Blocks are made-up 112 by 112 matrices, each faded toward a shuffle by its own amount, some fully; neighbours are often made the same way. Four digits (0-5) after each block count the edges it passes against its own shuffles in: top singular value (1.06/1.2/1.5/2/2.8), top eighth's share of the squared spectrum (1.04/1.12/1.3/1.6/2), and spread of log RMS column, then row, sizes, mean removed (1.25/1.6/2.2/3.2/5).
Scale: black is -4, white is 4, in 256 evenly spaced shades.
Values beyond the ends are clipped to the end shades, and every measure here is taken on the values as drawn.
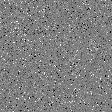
0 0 0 0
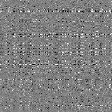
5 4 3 3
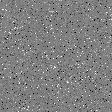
0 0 0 0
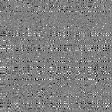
5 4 2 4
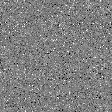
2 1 0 1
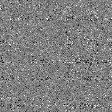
2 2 2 2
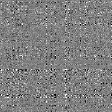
3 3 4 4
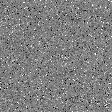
0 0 0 0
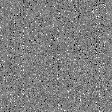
1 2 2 0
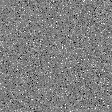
0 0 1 0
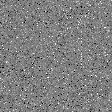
1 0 1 0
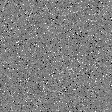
0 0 0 0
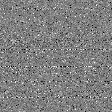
2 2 0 3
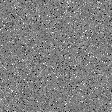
0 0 0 0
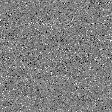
0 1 0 1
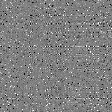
4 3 2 2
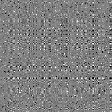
5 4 3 3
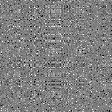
5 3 2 2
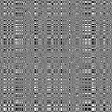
5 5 4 4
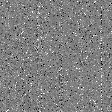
2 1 2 0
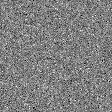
0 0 0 0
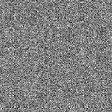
4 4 2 2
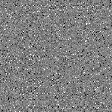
4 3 1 1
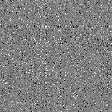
4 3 2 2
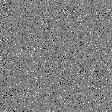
3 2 1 0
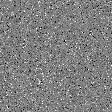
2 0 0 0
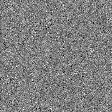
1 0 2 0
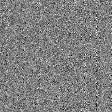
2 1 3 0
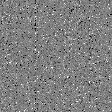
2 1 2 0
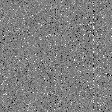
2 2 2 0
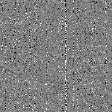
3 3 3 2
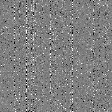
3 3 3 1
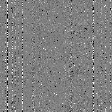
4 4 3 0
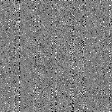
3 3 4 2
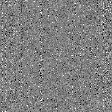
1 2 3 0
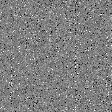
1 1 2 0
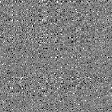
4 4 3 3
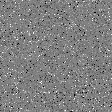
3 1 0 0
